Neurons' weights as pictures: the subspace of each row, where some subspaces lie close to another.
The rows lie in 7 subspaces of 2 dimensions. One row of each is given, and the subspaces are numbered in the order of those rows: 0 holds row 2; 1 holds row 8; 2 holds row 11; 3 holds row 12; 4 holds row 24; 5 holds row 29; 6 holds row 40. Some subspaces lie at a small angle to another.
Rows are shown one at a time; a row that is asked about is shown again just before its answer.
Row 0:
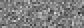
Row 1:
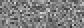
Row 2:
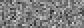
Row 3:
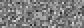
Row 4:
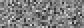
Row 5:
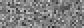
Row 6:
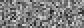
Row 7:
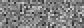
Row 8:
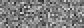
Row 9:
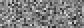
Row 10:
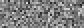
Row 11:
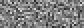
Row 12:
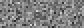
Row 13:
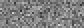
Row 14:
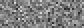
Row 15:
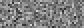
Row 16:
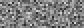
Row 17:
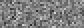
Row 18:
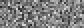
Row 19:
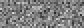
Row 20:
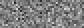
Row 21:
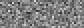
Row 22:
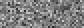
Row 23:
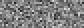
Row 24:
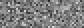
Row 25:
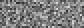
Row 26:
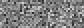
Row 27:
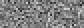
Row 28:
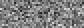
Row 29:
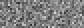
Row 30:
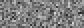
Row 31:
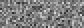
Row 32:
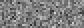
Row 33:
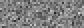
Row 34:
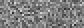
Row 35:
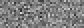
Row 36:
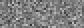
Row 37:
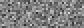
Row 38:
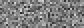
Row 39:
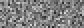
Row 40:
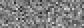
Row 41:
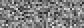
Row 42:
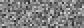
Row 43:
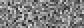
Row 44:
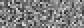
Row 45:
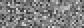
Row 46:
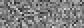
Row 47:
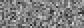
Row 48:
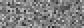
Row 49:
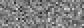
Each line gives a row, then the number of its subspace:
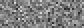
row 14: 6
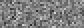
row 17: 0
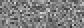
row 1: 4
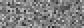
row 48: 4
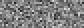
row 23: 0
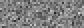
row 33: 3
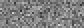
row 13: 5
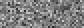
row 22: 4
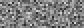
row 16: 2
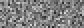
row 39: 5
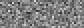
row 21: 2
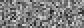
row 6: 0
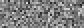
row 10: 2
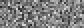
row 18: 1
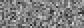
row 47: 0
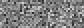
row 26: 1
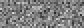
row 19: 5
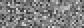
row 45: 4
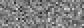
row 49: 6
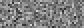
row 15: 3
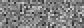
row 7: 1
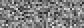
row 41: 3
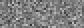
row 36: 6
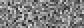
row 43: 1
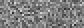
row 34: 5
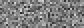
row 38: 1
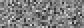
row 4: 6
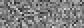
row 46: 5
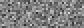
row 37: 2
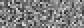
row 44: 5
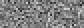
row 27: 2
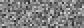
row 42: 2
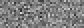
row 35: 1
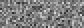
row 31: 5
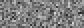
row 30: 0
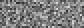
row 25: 4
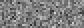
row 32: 0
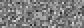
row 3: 3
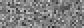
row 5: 4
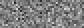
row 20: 6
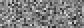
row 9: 6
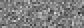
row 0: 3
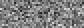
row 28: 3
